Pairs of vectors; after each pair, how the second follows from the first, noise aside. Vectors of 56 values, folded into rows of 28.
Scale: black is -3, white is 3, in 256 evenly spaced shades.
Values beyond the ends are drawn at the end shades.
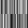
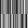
reversed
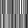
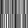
reversed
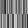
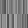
shrunk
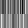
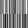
reversed
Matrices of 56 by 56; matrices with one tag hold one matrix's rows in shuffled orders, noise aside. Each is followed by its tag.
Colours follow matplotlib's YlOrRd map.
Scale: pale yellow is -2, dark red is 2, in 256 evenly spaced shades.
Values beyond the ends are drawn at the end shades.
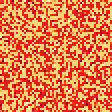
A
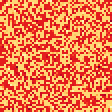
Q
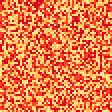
Q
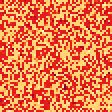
Q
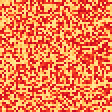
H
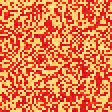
A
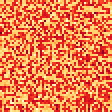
H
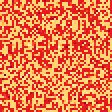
A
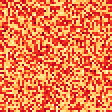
Q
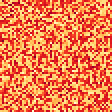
A
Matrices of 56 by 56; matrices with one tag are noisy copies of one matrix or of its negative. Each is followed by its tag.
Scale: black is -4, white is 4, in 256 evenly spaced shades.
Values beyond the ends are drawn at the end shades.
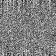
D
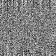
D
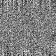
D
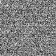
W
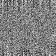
D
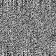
D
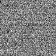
W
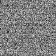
W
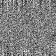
D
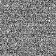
W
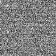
W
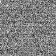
W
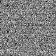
W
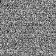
W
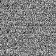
W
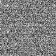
W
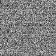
W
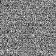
W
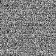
W
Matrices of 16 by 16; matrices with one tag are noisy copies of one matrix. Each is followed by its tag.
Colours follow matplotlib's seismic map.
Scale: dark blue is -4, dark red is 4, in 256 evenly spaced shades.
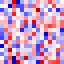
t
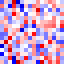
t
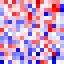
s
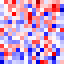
s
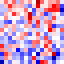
s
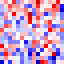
s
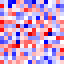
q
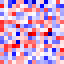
q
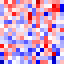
s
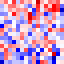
s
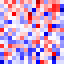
s
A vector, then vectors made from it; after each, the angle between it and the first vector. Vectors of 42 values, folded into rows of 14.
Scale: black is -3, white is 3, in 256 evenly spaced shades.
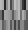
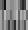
partly aligned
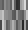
partly opposed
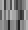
orthogonal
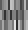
partly opposed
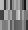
nearly parallel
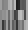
orthogonal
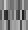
partly opposed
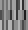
orthogonal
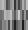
orthogonal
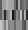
orthogonal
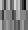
nearly parallel
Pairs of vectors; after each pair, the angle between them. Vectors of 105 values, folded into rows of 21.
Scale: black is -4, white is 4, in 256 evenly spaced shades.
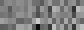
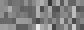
nearly opposite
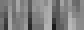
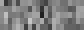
partly opposed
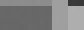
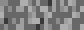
orthogonal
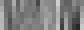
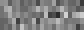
orthogonal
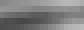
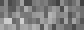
partly opposed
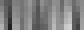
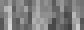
nearly opposite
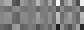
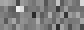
partly aligned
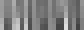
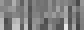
nearly parallel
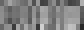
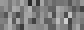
orthogonal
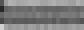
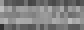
nearly opposite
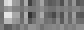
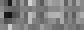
nearly opposite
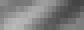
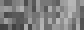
partly opposed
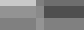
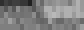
nearly opposite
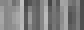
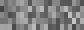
orthogonal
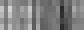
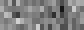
partly aligned
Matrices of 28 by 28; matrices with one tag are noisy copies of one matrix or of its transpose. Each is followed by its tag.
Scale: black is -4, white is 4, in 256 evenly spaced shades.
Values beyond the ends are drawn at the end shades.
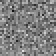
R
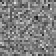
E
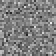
R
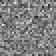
E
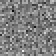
R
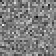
E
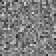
E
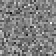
R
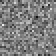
E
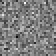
E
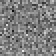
R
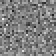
R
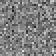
R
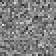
E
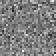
R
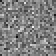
E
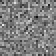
E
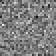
E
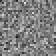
E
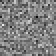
E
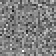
R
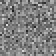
R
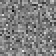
R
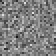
E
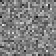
E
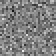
R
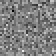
R
